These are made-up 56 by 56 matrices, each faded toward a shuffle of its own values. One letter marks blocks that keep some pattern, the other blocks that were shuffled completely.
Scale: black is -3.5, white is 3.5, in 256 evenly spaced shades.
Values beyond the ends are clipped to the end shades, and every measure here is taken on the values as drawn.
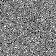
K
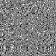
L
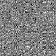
L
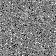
K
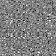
L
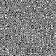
L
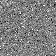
K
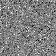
K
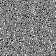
K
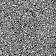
K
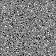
K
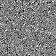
K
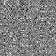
L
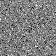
K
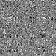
L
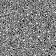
K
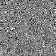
L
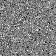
K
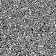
K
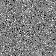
K
